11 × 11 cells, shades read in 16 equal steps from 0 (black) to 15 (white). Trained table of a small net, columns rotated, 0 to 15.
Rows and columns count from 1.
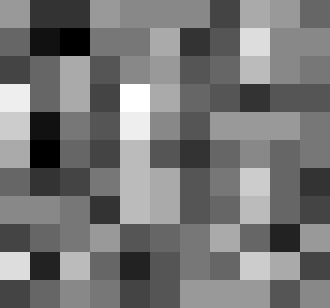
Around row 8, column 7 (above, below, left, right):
5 7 10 6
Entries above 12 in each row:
0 1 0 2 1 0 0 0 0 1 0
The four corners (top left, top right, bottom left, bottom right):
9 6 4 8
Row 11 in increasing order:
4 4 5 5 6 7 8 8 9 9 9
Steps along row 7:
down up up up down down up up down down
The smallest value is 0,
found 2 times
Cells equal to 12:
3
